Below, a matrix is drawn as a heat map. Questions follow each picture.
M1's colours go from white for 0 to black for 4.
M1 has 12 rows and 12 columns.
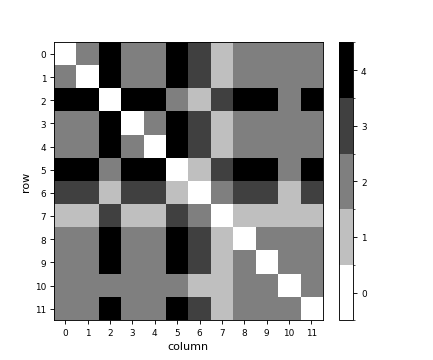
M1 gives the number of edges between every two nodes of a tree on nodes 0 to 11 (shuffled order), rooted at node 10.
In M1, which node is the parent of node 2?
6
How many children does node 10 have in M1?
2
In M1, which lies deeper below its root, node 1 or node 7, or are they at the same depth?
node 1
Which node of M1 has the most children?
7
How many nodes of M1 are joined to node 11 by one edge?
1
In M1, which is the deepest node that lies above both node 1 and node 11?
7
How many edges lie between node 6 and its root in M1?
1
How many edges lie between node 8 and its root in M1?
2
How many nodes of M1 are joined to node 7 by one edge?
8
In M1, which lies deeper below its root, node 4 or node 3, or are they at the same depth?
the same depth
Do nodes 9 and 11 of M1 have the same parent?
yes
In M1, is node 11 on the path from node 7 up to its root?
no
